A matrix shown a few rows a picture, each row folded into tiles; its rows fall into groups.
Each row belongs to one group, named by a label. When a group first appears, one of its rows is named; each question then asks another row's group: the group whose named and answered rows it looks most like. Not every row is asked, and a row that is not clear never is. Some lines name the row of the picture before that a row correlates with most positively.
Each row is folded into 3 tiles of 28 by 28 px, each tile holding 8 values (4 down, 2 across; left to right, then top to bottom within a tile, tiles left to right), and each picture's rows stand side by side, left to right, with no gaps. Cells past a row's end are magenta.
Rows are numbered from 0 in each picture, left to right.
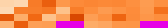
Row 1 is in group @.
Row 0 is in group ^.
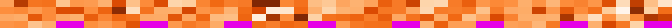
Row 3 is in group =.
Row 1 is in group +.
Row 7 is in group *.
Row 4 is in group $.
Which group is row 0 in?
@
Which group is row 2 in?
^
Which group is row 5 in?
^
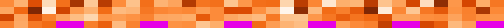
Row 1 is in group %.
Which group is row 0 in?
+
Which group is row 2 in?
@
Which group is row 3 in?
*
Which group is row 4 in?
+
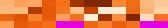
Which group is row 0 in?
$
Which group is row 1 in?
=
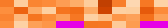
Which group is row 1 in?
%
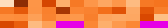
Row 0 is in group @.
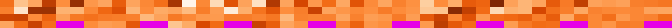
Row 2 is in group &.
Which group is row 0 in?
$
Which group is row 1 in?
+
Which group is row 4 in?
%
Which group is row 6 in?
$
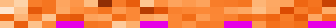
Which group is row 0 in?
^
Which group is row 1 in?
@
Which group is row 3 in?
$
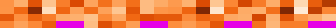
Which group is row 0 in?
+
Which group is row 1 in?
*
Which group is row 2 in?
+
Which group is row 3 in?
+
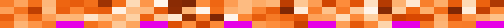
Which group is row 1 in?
%
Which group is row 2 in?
=
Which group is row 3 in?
+
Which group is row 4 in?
*
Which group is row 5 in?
+
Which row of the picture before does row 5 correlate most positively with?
3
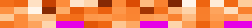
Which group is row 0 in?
*
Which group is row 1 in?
@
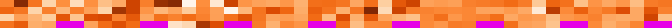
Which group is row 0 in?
%
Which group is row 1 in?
$
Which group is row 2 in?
&
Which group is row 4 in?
+
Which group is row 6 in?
*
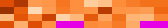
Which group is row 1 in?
^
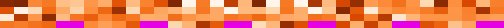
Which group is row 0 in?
=
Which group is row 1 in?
+
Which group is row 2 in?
&
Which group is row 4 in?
=
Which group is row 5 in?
@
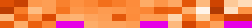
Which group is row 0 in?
=
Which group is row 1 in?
@
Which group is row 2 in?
*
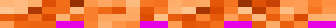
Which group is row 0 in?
$
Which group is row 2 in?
$
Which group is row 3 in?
=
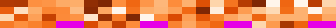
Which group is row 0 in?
=
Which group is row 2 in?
+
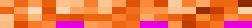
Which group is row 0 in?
*
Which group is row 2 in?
$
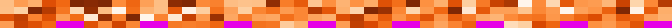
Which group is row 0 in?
$
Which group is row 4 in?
$
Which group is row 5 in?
+
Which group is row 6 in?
&
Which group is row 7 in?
+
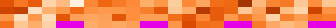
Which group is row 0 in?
%
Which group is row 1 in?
@
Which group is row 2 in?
$
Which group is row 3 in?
%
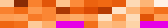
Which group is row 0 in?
@
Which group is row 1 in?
%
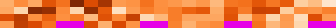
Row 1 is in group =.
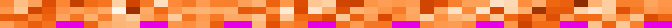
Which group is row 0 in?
$
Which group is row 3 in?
*
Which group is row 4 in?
=
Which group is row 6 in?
$
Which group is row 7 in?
^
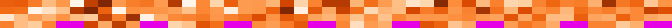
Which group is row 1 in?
=
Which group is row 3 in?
+
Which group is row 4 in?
%
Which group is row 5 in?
@
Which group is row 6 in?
^
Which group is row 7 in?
@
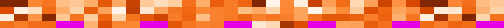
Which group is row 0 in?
=
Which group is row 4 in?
$
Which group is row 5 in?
=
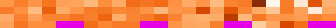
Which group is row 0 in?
*
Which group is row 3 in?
&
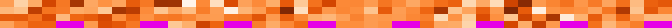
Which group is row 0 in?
$
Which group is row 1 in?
$
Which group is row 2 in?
&
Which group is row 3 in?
+
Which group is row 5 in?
%
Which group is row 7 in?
+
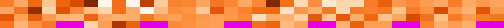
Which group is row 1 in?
&
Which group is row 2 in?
*
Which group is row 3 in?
%
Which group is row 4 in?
^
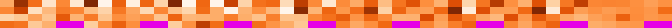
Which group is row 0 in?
%
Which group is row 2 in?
&
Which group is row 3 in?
*
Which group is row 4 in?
+
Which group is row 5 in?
+
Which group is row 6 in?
+
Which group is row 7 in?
@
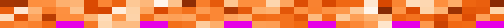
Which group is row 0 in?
=
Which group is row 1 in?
%
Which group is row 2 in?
@
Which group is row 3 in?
$
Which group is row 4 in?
*
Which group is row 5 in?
$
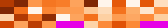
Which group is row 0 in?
=
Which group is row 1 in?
&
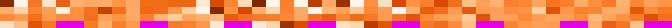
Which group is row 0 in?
&
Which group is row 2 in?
*
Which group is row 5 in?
%
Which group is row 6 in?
*
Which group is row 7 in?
*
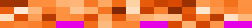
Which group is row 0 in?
=
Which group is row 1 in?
+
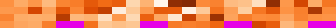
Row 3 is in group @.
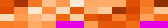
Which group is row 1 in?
$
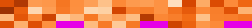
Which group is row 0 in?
=
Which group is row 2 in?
@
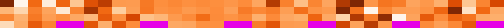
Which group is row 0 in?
&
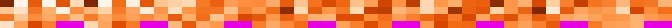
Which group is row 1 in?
&
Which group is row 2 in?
^
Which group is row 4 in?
$
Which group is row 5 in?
$
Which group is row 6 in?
+
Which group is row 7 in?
*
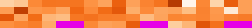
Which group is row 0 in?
^
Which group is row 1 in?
+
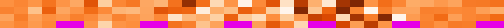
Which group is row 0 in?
*
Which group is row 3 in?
*
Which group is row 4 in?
=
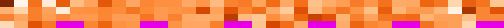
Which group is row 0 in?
&
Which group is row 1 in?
%
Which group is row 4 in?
*
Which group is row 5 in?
*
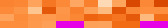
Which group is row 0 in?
*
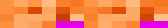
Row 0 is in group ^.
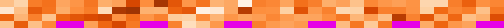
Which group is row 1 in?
$
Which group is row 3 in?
*
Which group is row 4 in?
^
